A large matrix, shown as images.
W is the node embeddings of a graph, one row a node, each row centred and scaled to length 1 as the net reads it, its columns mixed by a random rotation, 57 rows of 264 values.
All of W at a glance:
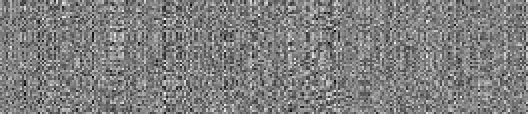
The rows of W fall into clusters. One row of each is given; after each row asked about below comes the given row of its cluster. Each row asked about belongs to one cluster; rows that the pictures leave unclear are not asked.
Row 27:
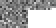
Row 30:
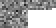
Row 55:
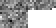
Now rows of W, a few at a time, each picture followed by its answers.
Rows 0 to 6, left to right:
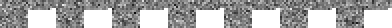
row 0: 27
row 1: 55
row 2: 55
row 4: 27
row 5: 27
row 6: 55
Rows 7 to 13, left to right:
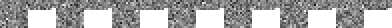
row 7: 27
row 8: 55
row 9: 30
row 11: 27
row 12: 30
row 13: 27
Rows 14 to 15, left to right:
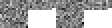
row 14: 55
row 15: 30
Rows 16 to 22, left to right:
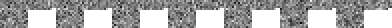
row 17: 27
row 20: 27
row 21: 55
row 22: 55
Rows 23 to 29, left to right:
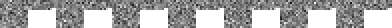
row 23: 27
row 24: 27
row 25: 55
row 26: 27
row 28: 27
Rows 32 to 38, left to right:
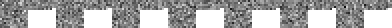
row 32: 30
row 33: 27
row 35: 55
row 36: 30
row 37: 55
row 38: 27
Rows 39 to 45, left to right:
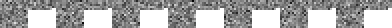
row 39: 27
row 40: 30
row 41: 30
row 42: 30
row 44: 27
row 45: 55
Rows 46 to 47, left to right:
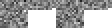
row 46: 30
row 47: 30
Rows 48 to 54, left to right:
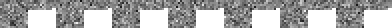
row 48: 55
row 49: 30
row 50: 27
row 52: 55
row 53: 30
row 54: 55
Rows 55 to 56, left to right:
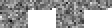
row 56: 27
